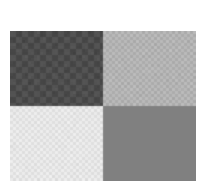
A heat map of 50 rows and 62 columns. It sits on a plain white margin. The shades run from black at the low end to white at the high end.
The table splits into 2 rows of 2 panels. Panel 1,1: low, checkered, faint in contrast. Panel 1,2: high, checkered, faint in contrast. Panel 2,1: very high, checkered, faint in contrast. Panel 2,2: middling, flat.
